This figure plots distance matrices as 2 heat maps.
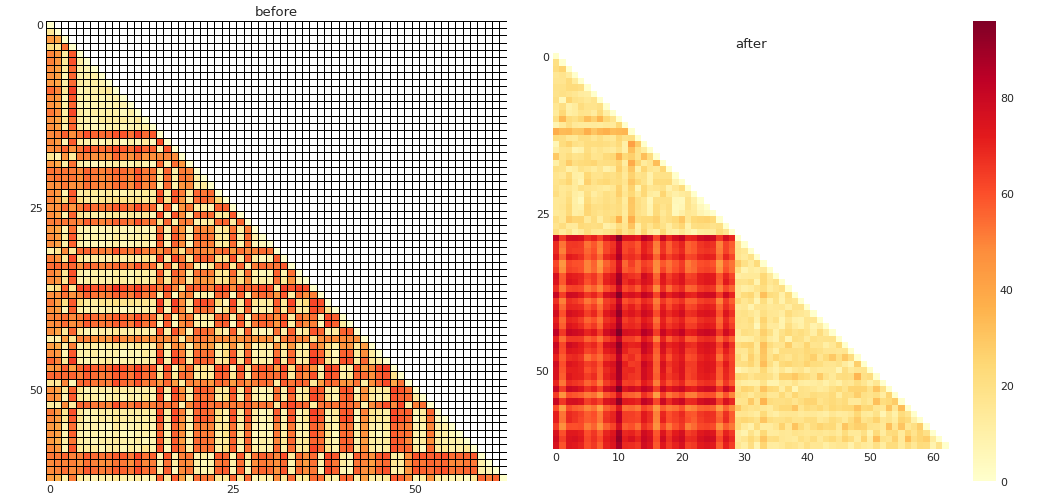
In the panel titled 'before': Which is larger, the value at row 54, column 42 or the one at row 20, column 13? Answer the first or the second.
the second
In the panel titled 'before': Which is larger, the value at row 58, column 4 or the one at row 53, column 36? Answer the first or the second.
the second
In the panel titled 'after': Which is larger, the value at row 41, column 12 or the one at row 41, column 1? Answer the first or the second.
the first
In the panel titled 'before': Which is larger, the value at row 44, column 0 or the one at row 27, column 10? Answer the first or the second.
the second
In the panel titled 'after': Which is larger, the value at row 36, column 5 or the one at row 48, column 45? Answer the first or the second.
the first
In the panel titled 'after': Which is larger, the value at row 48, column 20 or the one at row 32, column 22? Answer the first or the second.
the first
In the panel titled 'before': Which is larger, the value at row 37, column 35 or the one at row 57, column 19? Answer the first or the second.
the first
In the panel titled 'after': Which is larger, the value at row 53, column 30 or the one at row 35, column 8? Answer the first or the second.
the second
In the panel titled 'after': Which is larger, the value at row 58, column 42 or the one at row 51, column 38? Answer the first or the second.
the second
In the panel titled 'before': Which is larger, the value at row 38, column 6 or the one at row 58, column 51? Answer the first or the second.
the first
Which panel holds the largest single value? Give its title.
after
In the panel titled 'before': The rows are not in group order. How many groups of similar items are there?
3
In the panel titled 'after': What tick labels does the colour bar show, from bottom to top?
0, 20, 40, 60, 80
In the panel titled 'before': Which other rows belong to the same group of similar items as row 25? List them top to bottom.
15, 17, 20, 21, 22, 27, 33, 37, 40, 41, 47, 48, 59, 60, 61
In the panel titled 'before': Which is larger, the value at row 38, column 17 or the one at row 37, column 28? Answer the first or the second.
the first
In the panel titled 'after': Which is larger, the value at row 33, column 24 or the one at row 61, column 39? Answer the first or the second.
the first
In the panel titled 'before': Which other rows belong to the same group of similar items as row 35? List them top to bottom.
2, 4, 5, 6, 7, 8, 9, 10, 11, 12, 13, 14, 16, 19, 23, 24, 26, 28, 29, 30, 32, 34, 38, 39, 42, 44, 45, 46, 50, 51, 53, 54, 55, 56, 57, 58, 62
